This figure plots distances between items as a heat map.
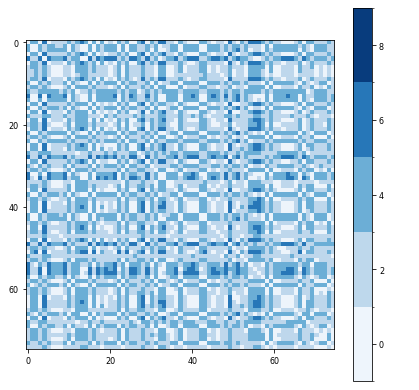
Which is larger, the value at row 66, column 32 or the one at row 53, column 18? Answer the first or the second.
the second
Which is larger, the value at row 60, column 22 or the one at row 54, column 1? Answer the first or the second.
the first
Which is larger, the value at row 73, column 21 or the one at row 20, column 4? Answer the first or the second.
the second
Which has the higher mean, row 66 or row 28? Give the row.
28
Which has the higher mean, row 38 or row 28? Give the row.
28
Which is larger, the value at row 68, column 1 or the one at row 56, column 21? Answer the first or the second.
the second
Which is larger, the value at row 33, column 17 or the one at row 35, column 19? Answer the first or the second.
the first
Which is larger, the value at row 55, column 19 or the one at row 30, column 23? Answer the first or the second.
the first
